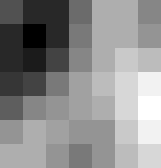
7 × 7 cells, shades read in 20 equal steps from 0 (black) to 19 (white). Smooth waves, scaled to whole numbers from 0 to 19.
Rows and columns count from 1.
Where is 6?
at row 1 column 1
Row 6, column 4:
11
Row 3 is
3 2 5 10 13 15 14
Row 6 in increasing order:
11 11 11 12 13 15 18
